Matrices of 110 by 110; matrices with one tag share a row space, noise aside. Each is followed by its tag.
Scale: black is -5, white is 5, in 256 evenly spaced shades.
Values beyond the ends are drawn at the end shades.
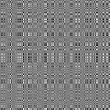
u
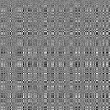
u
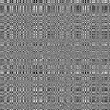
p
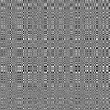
u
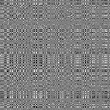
p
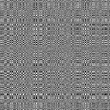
p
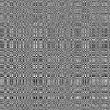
p
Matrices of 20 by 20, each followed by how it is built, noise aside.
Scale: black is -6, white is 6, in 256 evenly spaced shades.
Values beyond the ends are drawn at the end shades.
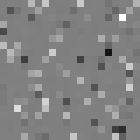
sparse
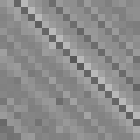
Toeplitz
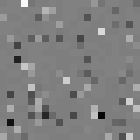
sparse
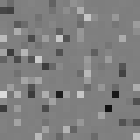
sparse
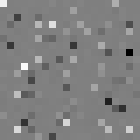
sparse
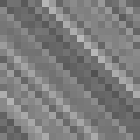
Toeplitz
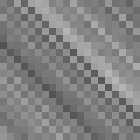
Toeplitz
